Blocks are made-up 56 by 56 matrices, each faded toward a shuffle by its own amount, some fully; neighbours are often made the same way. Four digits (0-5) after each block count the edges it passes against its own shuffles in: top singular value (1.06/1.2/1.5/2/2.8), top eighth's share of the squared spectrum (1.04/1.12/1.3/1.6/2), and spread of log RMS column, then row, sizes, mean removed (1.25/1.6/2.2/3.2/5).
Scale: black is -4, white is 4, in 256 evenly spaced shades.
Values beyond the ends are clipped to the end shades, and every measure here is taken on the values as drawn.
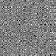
4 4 2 2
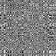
4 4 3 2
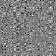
4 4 2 2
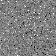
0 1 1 0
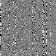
2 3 3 0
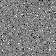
0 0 0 0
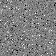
0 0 0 0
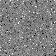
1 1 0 0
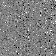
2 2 2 0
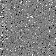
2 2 2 0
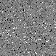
1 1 0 1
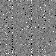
2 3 2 1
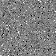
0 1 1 0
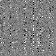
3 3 3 2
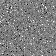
0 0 0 0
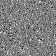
0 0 0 0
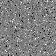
0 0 0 0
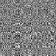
4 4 2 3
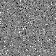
2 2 1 0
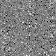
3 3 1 0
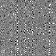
4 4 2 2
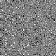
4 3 1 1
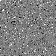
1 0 0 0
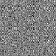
4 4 2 2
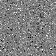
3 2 0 0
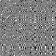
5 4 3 2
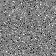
1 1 0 0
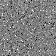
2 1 0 0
